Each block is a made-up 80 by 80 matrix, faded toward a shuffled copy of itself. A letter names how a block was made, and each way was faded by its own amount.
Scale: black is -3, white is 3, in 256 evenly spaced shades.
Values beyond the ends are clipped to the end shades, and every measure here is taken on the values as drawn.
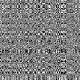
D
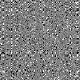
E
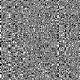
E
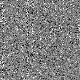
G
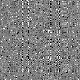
E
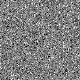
G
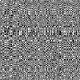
D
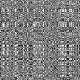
D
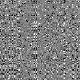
E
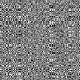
D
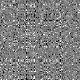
E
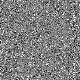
G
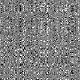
E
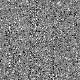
G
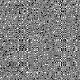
E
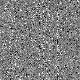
G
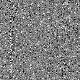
G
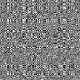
D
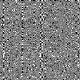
E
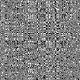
E
